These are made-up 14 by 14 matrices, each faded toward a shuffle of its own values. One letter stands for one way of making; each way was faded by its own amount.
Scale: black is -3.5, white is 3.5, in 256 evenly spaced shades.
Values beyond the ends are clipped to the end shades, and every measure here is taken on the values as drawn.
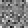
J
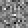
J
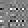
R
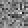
J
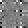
R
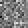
J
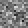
J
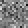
J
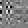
R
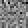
J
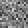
J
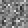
J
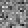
J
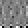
R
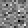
J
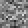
J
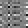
R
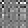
R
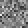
J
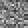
J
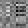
R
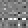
R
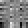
R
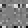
R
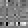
R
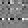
R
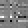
R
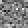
J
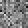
J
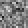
J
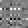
R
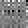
R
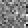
J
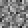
J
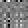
R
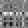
R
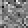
J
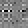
R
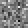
J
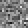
J
